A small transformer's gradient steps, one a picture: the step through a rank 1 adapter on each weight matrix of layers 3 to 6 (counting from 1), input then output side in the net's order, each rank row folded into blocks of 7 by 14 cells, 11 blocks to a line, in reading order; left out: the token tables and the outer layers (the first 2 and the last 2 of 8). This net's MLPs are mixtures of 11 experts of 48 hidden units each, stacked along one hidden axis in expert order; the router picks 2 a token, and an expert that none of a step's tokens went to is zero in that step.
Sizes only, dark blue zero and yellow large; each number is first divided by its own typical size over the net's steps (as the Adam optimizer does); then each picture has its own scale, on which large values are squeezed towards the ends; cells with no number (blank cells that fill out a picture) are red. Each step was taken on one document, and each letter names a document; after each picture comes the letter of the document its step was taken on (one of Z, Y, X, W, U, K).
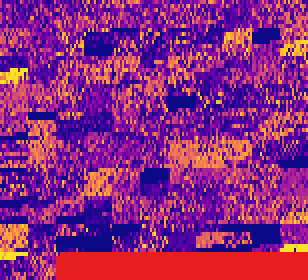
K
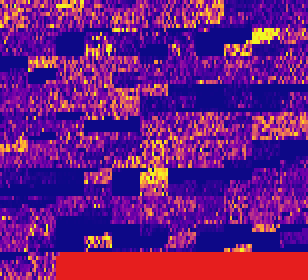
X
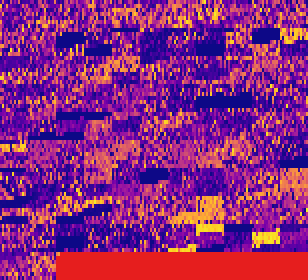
K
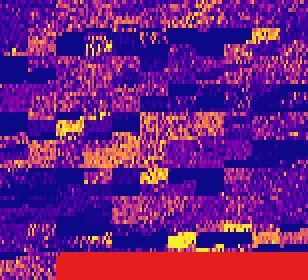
X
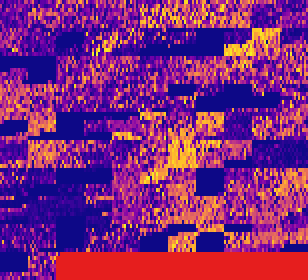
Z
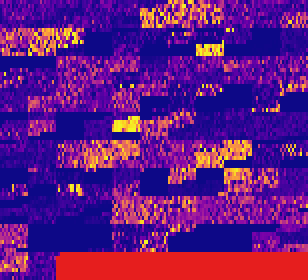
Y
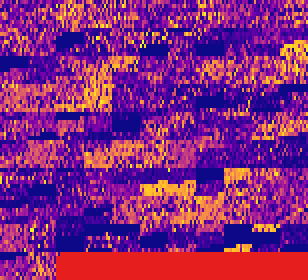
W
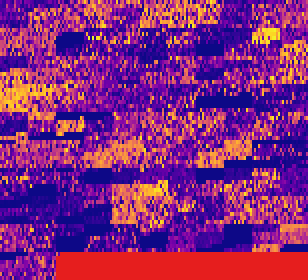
Z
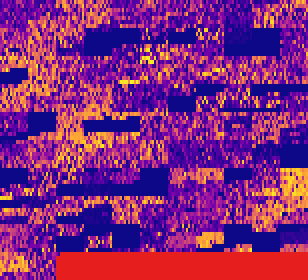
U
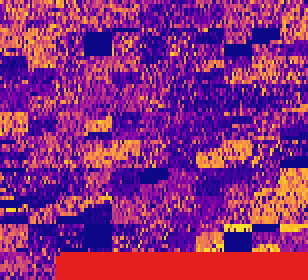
K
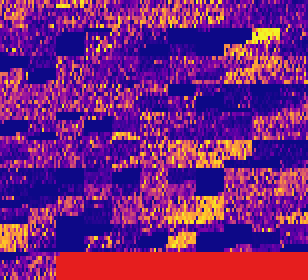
X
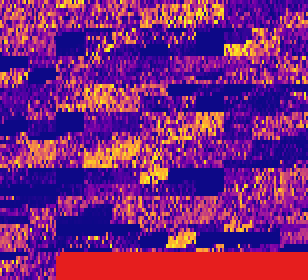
W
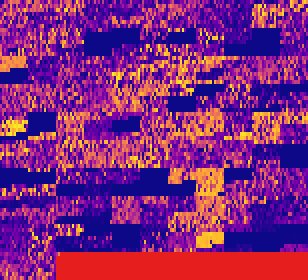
U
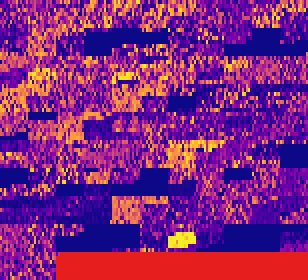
U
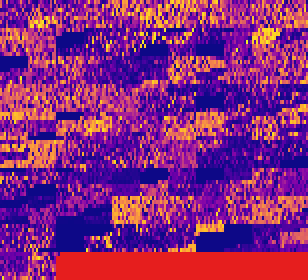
Z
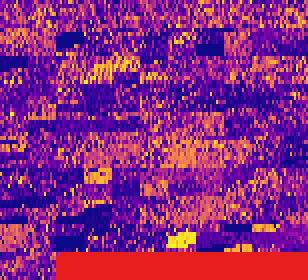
W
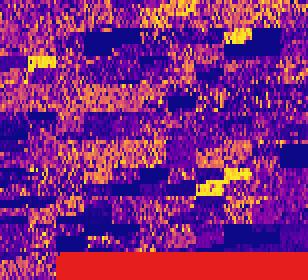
K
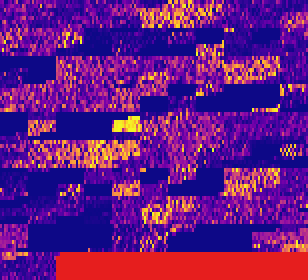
Y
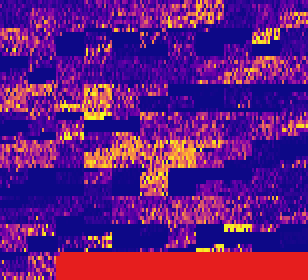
X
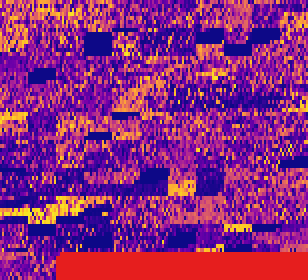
K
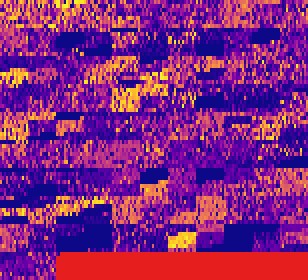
W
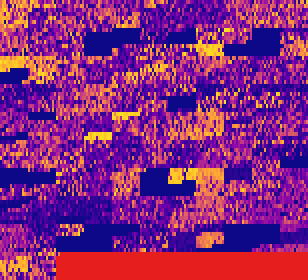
U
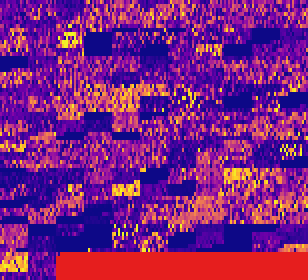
Y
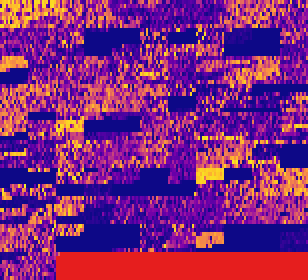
U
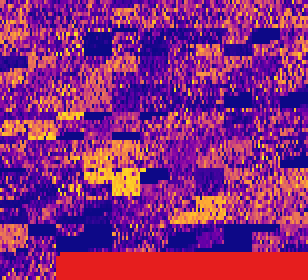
K
